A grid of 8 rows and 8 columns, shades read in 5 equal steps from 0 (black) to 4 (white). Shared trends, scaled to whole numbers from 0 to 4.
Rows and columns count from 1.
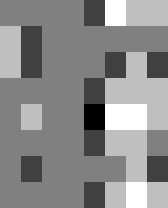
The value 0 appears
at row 5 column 5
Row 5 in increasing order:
0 2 2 2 3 3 4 4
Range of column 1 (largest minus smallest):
1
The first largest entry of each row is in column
6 1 1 6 6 6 7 7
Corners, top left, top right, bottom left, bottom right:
2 3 2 3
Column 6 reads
4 2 1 3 4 3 2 3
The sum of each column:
18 14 16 16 10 22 25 18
